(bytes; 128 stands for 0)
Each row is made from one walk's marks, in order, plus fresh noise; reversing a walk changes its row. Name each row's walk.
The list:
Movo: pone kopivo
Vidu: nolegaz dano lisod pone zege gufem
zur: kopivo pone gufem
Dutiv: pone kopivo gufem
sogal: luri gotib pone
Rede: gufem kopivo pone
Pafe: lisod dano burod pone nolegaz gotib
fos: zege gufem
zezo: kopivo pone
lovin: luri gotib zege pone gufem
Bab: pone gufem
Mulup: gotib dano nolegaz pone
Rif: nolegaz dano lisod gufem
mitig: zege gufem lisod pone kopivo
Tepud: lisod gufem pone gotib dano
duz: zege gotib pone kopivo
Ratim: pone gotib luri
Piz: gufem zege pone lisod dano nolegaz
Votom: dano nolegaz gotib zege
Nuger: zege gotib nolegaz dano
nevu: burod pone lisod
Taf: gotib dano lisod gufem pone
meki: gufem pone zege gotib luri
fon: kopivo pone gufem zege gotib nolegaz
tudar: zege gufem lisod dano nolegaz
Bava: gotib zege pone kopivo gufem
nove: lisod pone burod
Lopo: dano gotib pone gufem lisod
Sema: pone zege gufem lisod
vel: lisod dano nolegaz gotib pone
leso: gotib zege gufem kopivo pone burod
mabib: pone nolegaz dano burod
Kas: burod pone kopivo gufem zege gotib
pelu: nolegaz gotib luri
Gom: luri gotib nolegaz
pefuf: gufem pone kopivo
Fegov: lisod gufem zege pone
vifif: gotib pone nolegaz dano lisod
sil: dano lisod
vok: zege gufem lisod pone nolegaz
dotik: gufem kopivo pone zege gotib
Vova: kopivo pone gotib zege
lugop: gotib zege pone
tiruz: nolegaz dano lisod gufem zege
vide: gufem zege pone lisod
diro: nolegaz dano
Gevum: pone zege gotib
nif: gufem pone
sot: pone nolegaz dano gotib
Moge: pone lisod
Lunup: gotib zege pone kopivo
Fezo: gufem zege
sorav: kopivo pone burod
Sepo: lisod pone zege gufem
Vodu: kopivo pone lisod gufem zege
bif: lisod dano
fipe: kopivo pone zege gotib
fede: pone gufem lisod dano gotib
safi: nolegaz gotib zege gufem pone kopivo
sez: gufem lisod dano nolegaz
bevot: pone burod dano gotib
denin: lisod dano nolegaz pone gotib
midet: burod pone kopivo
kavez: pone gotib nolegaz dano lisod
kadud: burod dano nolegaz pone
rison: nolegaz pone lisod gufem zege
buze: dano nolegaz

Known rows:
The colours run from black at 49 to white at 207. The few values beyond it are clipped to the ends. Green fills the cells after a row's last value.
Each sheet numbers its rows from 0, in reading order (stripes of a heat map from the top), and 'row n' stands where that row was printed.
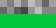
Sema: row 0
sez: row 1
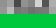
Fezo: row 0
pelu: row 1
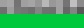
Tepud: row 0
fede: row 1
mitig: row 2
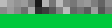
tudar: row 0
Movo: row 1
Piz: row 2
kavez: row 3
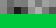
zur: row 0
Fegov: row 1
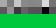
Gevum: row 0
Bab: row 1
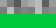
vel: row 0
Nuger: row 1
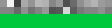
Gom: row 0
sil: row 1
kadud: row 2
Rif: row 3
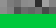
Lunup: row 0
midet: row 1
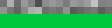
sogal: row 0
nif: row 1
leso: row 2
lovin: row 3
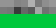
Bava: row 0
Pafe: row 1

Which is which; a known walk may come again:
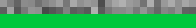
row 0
kavez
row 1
Vodu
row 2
Kas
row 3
vifif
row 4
Rif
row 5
sogal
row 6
vok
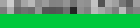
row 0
buze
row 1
Sepo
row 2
Ratim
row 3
diro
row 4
vel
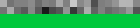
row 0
vide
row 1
zur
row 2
Gevum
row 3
pefuf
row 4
sil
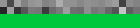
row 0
nevu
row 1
Bava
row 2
Vidu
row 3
safi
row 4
mabib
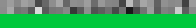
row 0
Taf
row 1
kadud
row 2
fipe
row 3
duz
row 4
Moge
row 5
meki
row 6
Mulup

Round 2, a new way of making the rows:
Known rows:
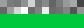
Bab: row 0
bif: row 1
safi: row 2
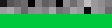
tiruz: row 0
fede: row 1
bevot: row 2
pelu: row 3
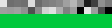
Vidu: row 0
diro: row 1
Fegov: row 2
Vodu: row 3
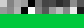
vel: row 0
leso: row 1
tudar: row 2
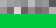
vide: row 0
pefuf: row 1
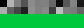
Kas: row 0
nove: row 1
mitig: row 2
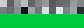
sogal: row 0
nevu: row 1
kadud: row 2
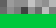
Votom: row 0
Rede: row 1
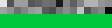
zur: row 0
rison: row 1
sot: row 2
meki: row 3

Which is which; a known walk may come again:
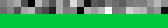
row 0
safi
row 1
Kas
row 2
fon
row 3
mabib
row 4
fos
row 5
Fegov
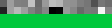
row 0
Ratim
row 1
sogal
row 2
pelu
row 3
Nuger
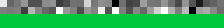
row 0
lovin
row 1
sorav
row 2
Taf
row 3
sez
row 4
leso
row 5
Bab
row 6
vok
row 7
tiruz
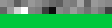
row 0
Dutiv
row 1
denin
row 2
Fezo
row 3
Votom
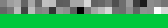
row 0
Lopo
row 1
zezo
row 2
Vova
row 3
Rif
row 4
duz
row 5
Sema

